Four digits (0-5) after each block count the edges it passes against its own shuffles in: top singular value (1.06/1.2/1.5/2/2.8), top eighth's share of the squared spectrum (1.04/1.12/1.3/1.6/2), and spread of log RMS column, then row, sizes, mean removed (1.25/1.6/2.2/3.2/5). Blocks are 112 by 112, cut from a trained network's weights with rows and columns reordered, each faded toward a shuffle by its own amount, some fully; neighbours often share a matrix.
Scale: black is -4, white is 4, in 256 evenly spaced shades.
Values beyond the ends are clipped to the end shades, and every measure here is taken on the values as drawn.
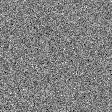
0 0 0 0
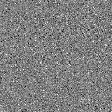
3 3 1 1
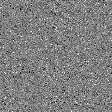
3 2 1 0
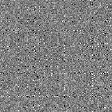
3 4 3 3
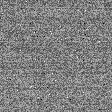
2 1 0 0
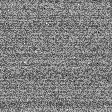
3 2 0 0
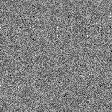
3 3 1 1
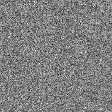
3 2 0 1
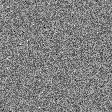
0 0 0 0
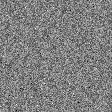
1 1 0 0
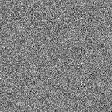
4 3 1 1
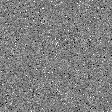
1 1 0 0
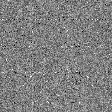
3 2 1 2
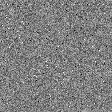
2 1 0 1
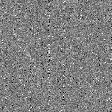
3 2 2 1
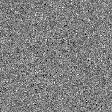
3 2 1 0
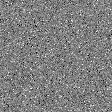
1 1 0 0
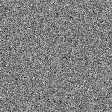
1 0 0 0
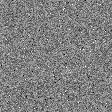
1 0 0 0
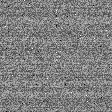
3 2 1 0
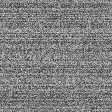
4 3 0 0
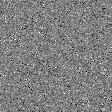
0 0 0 0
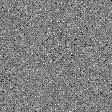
0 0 0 0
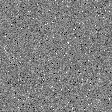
1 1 0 0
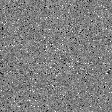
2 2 0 1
